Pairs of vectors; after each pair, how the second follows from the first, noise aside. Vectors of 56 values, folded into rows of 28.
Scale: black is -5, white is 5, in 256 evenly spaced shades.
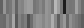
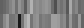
reversed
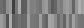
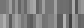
reversed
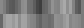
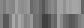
reversed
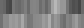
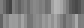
copied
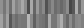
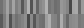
sign-scrambled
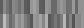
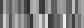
scaled up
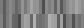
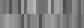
reversed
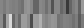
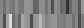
copied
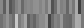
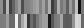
scaled up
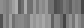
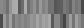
copied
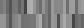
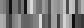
scaled up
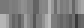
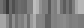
reversed
